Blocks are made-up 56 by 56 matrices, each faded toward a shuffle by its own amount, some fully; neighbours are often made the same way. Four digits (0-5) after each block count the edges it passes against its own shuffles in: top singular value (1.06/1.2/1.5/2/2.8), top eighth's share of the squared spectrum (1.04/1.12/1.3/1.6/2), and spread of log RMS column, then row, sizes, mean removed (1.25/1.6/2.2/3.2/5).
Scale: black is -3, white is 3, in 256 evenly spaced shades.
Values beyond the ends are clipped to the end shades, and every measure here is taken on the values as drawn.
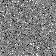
0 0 0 0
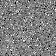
1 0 0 0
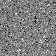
1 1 0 0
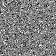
0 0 0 0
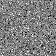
0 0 0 0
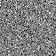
0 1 0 0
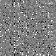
3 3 2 1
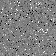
0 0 0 0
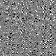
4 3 2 1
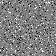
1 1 0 0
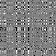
5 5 3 3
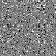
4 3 1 1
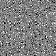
3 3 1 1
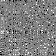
3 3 1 1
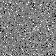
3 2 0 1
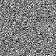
3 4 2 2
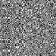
3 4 2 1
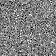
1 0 0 0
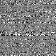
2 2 0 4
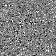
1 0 0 0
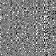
4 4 3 1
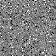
3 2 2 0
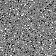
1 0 0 0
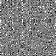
3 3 2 1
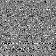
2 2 0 3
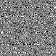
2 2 0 3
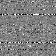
3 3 0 3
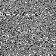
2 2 0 2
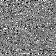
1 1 0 2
